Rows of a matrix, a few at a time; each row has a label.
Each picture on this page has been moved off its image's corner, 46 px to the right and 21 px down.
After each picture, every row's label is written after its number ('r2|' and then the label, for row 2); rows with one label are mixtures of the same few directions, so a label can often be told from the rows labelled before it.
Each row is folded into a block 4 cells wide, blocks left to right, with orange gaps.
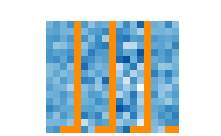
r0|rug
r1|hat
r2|rug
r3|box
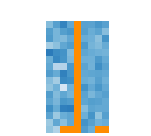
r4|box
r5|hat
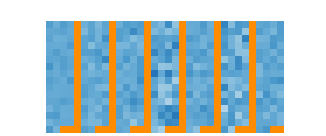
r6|hat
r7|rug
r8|box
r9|box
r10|box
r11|hat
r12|box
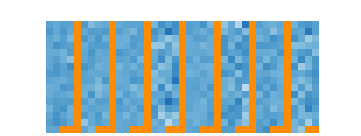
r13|rug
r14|hat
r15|box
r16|box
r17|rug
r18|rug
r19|box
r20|box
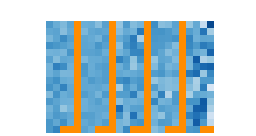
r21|box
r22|rug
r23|hat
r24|hat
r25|rug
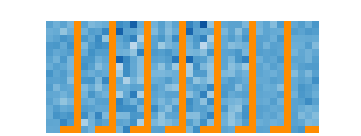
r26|box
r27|hat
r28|rug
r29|rug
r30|rug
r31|rug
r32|rug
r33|box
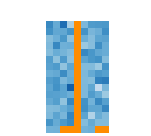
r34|rug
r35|box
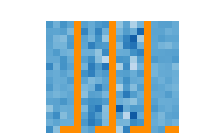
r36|hat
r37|rug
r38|hat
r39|rug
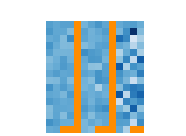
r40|hat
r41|box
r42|box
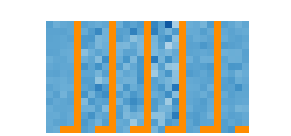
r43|hat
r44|box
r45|box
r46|rug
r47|rug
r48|box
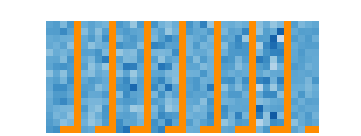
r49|box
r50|rug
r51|box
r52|box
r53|rug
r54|hat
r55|hat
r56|hat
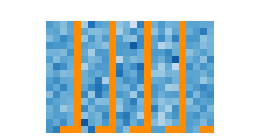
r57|box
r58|hat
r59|rug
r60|rug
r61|box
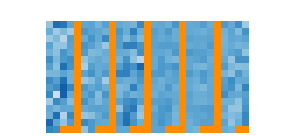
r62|hat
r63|hat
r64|rug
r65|rug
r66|box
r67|rug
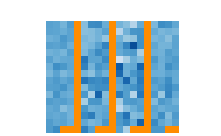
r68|box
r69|hat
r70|rug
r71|hat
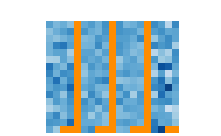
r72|rug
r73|box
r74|hat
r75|box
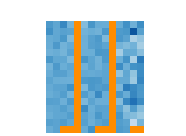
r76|rug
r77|hat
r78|box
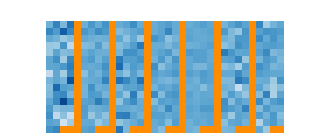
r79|box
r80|box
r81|hat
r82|box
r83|box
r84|box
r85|hat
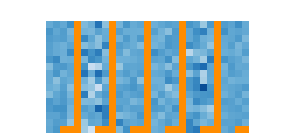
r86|rug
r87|box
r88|hat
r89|box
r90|box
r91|rug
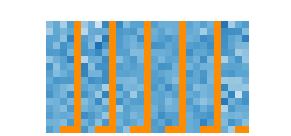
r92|rug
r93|rug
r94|hat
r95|box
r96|box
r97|hat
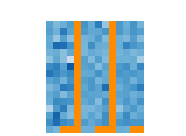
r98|rug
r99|rug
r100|rug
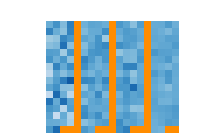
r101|box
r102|hat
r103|box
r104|box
